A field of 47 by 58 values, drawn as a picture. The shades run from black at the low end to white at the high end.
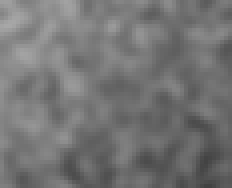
Odd rows or columns: none. Slope: up to the top left. Grain: blotchy. Stripes: none. Ninth with the lowest average: bottom right.
